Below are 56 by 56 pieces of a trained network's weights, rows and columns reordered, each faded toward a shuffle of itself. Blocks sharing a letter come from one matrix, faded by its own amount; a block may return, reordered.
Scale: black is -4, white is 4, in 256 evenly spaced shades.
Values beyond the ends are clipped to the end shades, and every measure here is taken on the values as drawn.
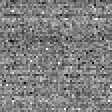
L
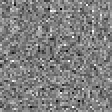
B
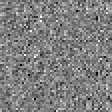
B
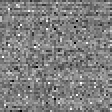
L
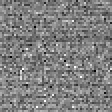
L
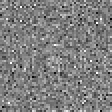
B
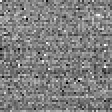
L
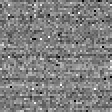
L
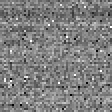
L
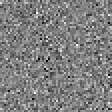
B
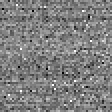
L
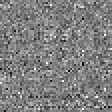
B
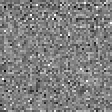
B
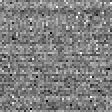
L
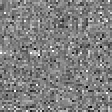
B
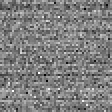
L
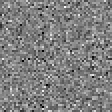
B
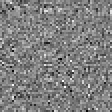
B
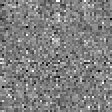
B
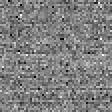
L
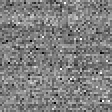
L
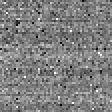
L
